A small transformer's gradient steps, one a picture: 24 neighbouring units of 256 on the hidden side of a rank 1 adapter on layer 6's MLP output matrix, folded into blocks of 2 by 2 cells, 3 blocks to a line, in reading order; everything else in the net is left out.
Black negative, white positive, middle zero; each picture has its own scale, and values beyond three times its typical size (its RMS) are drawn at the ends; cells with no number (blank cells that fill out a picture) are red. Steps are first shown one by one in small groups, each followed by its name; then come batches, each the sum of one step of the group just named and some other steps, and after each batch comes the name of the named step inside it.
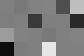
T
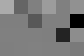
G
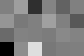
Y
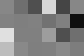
G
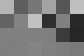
G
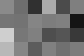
G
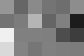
G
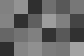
Y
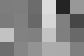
T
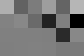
G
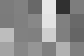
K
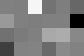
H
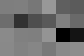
K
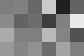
K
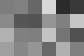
K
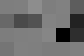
H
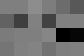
H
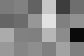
K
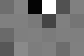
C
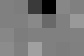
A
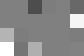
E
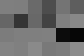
A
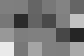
E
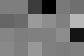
A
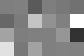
E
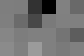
A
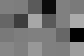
A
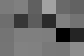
C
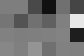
A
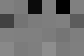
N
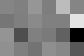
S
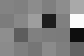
S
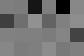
N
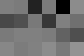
N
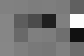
S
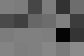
N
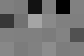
N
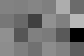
S
